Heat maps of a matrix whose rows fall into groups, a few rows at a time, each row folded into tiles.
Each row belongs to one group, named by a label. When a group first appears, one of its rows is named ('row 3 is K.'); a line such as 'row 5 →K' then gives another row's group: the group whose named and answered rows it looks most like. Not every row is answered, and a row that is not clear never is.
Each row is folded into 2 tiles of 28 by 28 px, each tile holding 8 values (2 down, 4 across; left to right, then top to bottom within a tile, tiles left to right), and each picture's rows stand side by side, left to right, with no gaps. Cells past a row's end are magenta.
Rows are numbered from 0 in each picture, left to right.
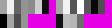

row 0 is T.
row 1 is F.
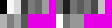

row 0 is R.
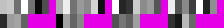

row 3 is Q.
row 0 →F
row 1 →T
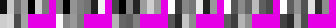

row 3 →Q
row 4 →Q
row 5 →Q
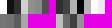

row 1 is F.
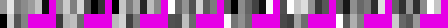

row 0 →T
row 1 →F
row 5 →F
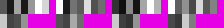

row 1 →Q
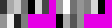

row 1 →T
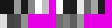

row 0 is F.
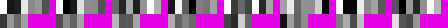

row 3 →R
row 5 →T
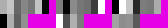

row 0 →T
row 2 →R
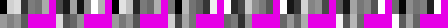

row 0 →R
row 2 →R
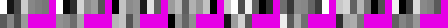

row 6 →F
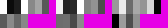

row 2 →T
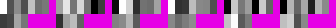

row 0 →Q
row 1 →F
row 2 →R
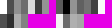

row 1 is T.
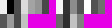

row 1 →Q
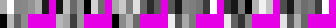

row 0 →T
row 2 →F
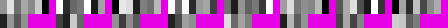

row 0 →T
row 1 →Q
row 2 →R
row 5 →T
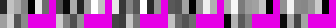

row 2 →Q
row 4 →T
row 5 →T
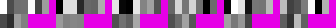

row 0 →Q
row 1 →R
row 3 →F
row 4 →R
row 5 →Q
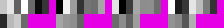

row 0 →F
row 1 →R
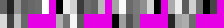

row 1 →R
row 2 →T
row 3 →F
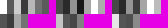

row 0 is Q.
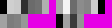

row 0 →R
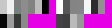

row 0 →T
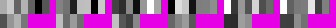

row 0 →F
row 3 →R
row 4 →Q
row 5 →Q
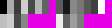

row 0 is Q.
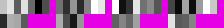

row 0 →F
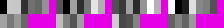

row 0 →R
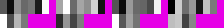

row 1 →T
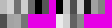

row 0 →F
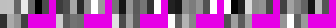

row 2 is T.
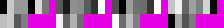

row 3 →T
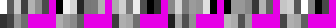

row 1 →R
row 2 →F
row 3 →T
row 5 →F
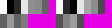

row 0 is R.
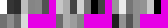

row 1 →F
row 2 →T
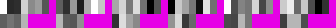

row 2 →F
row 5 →F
